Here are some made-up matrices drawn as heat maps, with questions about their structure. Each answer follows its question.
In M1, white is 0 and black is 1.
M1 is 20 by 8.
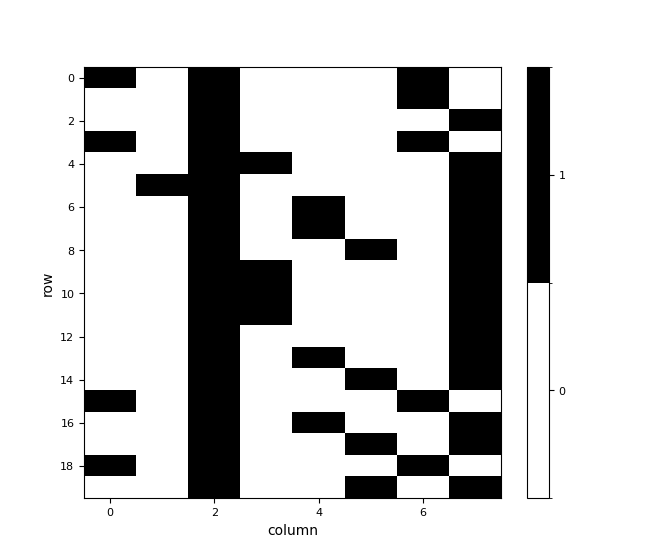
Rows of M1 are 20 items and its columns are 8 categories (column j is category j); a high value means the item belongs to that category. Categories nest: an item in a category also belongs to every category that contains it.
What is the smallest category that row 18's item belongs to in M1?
0
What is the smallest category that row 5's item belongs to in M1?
1
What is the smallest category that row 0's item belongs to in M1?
0
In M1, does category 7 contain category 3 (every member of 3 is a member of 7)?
yes
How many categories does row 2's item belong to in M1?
2
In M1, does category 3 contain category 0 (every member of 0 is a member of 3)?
no
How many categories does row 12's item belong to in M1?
2
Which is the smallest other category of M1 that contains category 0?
6
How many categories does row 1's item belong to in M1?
2
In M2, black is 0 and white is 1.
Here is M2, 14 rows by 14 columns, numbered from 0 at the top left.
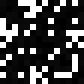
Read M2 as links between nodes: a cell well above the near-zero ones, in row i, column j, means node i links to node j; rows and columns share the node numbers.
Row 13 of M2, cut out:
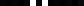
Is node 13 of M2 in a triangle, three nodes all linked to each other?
no
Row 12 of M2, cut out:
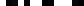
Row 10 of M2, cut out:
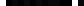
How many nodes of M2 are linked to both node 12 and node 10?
1
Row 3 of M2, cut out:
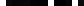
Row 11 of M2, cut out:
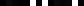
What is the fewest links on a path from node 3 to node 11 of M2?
2
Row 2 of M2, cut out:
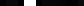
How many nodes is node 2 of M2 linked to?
2
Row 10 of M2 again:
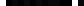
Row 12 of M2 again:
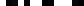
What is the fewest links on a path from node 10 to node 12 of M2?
1
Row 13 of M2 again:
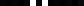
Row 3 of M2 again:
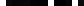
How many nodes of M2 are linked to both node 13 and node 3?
0
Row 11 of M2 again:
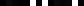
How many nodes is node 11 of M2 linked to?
3
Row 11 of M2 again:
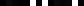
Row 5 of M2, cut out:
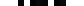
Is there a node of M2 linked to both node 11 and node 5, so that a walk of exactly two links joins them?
yes
